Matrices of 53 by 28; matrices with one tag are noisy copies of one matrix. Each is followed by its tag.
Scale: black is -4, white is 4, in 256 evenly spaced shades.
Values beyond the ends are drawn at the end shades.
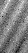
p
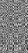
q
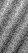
p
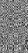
q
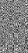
q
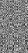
q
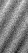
p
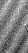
p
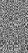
q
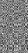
q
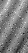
p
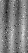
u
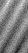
p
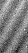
p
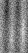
u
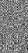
q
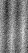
u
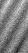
p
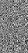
q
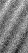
p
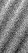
p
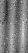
u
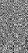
q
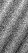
p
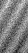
p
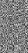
q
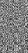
q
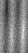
u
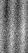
u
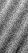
p
